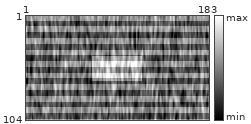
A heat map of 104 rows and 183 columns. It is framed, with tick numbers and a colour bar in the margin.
Ninth with the highest average: centre. Slope: none. Odd patch: higher, in the centre. Stripes: horizontal, repeating 9 times.
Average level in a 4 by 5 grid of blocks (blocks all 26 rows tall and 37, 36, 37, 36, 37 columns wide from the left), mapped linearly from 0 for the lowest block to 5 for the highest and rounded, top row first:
2 1 1 2 1 | 0 2 5 1 1 | 0 0 4 1 0 | 1 1 1 0 1
